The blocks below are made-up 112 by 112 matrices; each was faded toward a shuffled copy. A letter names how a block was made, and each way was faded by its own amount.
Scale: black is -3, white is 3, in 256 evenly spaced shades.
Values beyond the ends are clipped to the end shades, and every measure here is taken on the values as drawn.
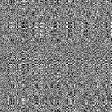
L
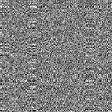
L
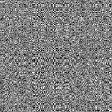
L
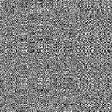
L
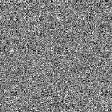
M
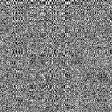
L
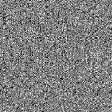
M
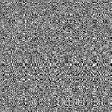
L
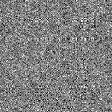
M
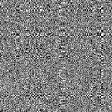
L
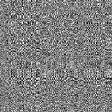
L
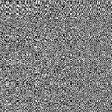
L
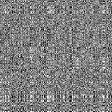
L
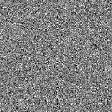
M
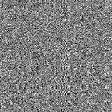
M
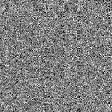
M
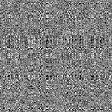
L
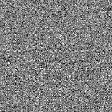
M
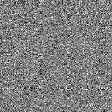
M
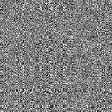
L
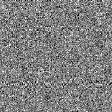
M
